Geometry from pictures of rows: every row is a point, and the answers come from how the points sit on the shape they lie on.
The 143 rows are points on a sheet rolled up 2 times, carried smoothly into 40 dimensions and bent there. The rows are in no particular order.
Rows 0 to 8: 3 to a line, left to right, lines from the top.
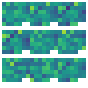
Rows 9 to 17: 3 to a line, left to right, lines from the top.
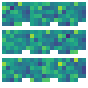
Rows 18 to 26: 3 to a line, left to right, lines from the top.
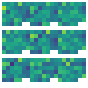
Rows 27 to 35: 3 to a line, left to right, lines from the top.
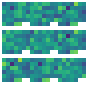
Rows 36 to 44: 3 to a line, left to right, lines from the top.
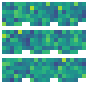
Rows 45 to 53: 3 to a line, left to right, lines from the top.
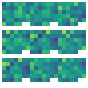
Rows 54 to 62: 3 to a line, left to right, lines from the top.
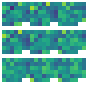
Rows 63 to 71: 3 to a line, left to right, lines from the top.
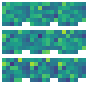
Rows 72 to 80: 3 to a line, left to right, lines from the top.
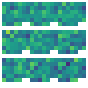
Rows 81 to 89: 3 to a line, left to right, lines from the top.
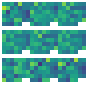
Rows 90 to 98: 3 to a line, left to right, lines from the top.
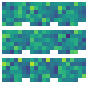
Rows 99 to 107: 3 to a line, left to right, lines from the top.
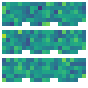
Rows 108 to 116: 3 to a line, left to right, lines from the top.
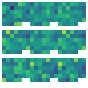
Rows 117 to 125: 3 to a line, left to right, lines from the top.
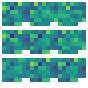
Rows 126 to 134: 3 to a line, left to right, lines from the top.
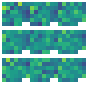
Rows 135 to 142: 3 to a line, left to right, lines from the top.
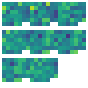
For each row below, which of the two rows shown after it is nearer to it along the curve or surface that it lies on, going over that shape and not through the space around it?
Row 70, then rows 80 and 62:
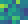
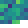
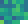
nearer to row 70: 80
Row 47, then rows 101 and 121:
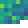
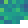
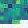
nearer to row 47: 101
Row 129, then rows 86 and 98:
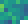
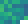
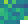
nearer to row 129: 86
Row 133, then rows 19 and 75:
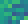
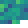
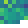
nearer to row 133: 75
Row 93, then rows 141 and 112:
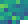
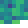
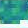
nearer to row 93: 112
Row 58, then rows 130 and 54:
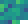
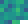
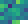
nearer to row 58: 130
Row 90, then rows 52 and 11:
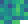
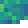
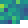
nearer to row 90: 11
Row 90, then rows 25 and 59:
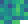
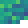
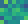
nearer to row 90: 59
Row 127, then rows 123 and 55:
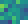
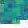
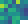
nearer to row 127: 123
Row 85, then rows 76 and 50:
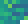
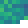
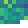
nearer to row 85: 50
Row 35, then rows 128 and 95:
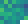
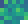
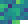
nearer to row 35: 128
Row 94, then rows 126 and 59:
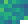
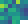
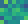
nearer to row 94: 59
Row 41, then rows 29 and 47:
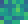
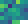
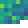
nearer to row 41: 29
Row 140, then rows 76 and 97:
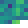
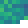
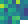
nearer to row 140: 97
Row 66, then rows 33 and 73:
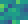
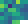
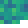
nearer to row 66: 73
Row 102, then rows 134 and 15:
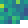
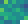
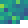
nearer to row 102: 15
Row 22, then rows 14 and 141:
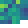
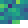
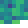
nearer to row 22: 14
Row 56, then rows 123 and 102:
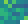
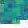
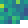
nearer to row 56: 102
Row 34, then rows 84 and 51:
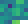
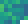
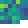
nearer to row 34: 51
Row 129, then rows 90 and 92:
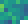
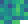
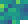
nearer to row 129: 92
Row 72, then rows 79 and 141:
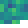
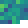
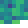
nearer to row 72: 79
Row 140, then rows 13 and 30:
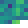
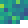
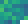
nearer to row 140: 13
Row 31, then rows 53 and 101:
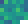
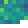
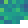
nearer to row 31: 101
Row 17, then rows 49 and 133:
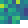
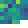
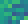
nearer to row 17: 49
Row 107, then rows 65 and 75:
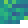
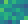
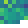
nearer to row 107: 75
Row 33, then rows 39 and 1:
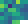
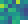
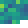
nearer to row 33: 39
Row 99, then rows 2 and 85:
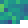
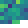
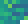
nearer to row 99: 85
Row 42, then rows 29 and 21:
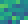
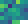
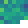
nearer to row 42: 21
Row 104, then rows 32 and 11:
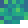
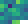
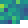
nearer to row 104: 32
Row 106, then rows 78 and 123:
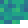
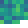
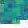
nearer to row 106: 123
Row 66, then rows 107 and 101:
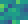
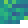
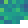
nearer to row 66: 101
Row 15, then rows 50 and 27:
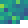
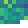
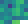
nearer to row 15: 50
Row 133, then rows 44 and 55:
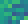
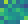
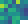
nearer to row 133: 44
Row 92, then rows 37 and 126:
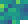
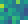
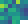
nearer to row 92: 37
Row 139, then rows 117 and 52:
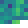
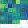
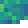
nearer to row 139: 117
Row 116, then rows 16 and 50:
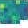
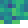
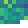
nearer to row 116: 50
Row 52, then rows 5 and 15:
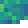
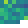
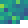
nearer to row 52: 15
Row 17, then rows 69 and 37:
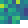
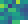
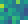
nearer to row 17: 69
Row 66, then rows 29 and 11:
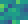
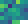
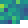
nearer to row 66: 11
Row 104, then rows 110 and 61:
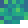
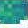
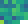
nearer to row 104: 61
